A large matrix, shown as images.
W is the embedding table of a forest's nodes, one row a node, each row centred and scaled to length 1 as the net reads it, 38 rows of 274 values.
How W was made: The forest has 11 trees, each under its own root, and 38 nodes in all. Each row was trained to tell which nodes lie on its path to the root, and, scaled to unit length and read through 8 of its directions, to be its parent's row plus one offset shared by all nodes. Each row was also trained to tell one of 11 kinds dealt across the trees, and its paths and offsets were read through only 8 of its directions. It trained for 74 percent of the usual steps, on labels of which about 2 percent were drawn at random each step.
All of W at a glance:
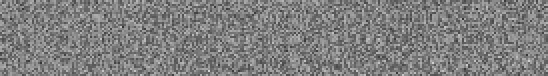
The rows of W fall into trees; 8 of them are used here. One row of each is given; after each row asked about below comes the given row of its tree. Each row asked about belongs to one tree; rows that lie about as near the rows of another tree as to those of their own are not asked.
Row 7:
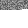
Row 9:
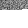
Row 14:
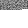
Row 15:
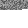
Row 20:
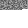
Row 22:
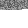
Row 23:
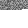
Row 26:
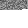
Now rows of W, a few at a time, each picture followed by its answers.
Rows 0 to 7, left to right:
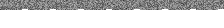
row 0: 20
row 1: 23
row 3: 20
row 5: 22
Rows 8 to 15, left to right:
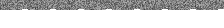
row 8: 7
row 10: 9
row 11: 22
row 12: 14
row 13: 23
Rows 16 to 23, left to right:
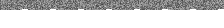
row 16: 7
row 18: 20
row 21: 20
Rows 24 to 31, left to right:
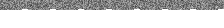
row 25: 9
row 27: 22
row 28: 14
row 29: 15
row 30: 15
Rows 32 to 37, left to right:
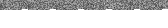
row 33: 9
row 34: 14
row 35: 9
